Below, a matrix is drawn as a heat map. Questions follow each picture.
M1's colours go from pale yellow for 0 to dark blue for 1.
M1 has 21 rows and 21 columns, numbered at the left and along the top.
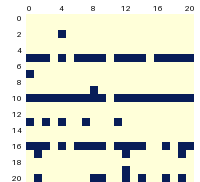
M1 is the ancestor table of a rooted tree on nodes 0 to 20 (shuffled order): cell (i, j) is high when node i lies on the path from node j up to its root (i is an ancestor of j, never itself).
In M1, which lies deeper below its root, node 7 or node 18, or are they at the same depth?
node 7
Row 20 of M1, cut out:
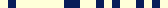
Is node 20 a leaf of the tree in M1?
no
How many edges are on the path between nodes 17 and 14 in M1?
2
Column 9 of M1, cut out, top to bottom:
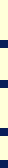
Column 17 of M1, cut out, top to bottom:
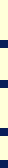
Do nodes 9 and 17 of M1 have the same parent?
yes
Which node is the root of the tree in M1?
10
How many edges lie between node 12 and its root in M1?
6
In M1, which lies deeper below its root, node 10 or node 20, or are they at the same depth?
node 20
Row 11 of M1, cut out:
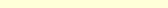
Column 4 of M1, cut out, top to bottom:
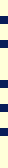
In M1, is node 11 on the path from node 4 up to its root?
no
